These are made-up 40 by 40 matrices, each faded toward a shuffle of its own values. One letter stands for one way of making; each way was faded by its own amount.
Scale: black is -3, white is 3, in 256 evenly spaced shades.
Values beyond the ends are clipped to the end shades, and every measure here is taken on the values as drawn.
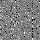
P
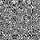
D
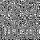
D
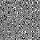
D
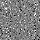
P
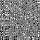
D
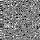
D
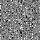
P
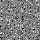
P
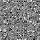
D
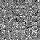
D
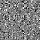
D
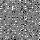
D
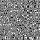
D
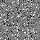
P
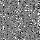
P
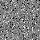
P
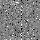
P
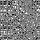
D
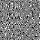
D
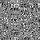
D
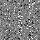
P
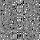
D
